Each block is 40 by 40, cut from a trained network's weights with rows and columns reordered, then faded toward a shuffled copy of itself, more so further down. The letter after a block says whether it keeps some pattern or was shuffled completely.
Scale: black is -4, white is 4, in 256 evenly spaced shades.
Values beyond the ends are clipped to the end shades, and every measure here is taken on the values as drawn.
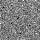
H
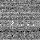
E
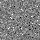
H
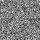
H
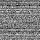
E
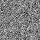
H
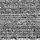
E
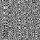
E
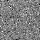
H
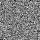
H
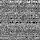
E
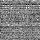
E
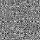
E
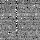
E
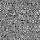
E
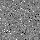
H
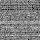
E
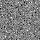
H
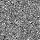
H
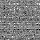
E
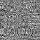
E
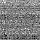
E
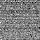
E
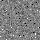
H
